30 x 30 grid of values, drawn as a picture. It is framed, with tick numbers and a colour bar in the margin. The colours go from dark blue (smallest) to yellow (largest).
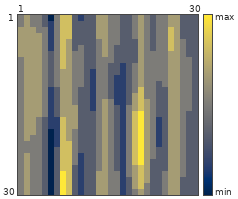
Roughest part: bottom left. Stripes: upright, repeating 5 times. Grain: streaks running down. Slope: none.
